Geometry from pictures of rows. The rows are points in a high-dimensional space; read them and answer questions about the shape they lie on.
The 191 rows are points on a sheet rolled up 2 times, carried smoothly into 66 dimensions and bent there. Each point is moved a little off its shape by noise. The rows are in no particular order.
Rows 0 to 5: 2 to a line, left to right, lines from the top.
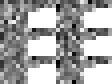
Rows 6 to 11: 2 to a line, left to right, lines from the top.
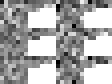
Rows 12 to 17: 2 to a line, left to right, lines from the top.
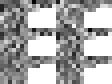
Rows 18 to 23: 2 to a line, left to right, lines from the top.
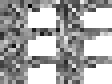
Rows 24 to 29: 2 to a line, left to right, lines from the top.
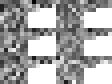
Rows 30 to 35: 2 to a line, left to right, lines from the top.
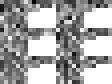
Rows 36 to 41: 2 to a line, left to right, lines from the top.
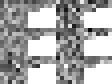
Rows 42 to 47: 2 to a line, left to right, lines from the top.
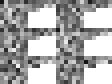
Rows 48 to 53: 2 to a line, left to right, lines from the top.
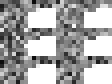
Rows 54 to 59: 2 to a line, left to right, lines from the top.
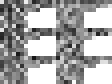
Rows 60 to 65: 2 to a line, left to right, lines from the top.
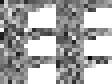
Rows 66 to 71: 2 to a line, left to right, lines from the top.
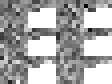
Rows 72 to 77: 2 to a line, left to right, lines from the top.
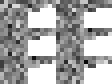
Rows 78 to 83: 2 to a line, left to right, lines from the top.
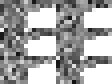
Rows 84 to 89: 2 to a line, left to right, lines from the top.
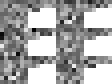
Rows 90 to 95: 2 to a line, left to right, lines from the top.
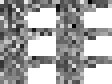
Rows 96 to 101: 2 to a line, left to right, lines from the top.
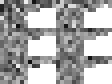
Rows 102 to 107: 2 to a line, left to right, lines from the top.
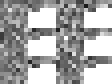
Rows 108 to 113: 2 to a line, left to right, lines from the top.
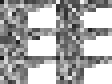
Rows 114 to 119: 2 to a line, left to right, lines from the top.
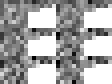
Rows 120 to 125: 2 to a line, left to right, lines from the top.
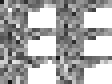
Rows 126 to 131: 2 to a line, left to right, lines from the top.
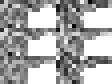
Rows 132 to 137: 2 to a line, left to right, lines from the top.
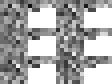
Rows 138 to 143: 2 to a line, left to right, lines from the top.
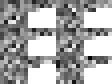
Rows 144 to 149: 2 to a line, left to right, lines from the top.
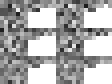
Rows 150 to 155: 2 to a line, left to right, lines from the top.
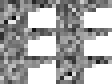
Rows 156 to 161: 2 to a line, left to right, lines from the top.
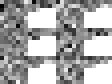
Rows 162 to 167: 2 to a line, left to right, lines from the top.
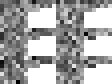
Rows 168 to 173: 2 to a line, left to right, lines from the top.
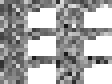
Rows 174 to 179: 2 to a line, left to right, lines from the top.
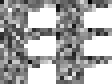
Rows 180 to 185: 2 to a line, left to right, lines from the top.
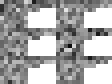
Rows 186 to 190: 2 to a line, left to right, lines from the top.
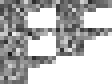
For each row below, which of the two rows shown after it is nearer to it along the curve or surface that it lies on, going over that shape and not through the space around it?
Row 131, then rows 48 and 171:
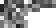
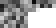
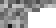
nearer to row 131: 48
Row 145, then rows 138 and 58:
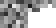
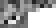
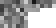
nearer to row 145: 58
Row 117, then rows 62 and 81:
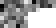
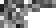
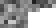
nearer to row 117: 62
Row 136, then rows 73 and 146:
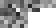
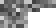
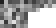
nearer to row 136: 73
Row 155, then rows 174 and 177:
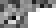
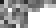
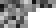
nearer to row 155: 177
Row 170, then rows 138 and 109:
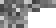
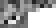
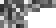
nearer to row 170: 138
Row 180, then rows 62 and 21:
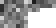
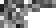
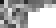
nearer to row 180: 21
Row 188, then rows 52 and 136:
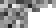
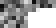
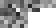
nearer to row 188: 136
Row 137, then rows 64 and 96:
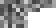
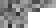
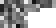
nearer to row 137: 64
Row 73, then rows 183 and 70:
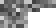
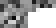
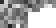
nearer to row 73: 70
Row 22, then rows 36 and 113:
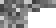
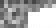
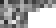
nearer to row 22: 36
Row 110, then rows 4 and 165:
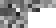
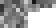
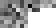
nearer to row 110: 165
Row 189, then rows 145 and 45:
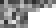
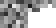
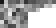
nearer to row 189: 45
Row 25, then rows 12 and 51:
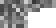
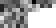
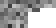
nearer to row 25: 51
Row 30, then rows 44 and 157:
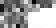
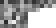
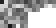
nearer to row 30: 44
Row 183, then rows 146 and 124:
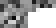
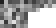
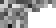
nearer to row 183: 146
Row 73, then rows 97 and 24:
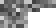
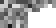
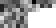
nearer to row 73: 97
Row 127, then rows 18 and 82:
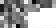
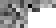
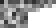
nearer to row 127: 82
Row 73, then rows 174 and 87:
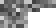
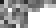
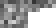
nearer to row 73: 87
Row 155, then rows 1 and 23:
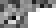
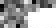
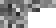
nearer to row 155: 1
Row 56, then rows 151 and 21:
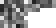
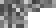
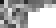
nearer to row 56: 21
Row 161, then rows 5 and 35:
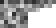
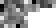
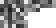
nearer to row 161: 5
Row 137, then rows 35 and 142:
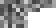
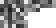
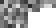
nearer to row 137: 142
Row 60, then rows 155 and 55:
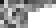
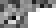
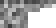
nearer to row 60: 155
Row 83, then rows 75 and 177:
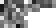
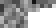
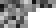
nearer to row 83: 177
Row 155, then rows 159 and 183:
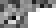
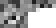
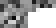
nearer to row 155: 159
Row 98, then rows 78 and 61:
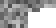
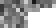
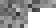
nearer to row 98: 61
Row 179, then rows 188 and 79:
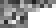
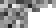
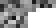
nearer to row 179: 79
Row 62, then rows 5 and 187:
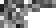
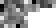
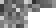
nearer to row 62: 5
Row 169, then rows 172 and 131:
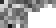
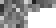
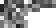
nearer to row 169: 172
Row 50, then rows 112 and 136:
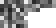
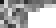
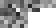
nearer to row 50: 112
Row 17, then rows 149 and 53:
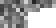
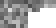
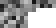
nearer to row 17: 149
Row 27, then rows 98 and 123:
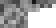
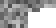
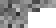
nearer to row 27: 98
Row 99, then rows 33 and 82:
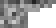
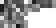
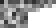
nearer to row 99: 82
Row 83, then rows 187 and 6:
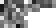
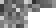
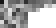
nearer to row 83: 6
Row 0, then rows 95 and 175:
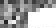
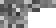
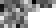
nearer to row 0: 175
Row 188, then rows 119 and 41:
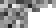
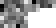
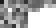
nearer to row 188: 41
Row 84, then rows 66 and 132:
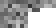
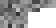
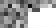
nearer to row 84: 66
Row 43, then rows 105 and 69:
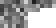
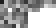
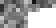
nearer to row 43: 69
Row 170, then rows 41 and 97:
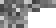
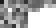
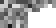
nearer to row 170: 97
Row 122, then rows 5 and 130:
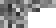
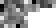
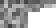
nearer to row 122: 130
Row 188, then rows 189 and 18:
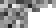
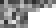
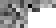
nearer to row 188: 18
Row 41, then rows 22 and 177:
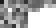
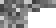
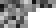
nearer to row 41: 177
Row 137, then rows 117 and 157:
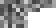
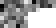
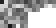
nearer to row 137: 157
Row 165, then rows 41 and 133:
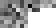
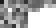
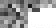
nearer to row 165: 133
